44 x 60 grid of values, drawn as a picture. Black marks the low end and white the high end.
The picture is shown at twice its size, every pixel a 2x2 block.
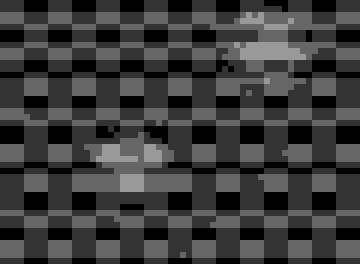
The ninth with the highest average is the top right. There is no overall slope. Horizontal stripes repeat 8 times down the table. There are two bumps.
